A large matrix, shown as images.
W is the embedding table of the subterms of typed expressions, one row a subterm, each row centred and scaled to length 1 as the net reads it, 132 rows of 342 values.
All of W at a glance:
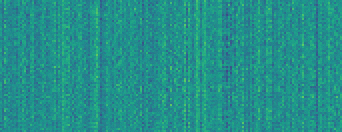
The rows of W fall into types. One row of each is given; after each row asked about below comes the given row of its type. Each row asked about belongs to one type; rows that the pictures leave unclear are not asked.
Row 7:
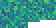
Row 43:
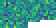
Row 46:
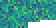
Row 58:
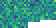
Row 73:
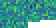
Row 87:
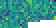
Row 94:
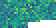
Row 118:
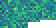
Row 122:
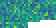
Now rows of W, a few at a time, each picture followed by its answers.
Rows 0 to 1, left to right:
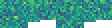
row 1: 7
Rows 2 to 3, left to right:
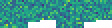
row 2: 58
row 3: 7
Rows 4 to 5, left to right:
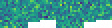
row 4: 118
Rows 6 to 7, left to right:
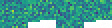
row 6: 122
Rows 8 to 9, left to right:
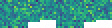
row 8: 58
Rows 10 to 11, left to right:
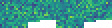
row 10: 122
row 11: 118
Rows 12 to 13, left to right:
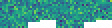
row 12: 46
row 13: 118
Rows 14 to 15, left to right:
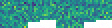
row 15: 46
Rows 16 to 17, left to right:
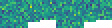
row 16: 87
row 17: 73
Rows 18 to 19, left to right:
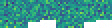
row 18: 43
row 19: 122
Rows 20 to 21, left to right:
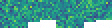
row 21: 118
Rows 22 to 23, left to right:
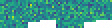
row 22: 43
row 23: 122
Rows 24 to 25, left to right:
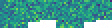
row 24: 94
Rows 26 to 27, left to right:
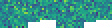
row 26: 46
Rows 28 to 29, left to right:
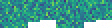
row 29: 7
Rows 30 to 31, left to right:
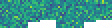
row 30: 118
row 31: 7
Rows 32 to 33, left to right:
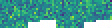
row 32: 46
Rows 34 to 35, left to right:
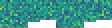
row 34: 87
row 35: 73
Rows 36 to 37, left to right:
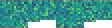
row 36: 87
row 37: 94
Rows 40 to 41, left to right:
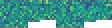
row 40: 7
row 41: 58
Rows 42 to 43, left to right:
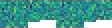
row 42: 7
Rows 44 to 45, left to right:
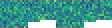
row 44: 7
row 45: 73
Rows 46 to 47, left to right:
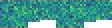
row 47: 58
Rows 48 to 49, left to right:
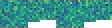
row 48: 7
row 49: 46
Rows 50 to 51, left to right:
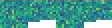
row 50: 46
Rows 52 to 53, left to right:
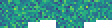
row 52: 118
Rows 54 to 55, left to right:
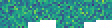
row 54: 46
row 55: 43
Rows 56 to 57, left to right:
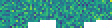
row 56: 87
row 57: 7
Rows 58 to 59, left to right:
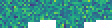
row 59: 43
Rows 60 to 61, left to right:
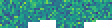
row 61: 94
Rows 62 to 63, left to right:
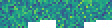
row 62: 46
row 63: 94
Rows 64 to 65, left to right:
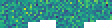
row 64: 43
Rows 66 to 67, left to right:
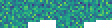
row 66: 58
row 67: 87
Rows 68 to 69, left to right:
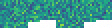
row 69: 94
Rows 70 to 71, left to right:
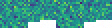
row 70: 58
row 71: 58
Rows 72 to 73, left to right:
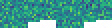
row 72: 58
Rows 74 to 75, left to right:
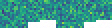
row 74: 7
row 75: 122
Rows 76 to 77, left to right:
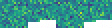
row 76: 46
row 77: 122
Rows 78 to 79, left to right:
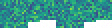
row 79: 118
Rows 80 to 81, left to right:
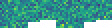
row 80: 118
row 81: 58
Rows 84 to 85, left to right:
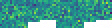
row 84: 46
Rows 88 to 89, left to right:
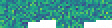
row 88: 43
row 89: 46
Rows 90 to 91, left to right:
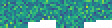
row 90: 43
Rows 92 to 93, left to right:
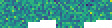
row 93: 122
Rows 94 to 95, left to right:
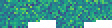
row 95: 7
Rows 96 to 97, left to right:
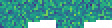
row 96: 73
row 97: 73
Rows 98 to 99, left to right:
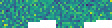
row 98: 94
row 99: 122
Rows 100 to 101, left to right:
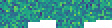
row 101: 73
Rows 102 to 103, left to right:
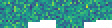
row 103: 46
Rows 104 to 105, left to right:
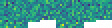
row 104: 43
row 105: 94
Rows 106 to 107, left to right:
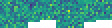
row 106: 58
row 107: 122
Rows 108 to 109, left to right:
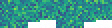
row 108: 118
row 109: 7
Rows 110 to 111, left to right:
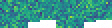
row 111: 118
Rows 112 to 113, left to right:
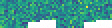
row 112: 43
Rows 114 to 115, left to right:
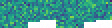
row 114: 43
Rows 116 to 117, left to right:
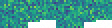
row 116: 87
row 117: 46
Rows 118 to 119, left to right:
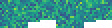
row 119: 7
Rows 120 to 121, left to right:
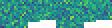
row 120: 7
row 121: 94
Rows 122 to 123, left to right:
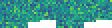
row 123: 118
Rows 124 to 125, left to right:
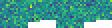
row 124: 94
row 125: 58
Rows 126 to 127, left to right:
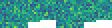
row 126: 122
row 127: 118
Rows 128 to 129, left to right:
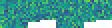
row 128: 43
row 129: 73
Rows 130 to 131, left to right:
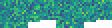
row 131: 43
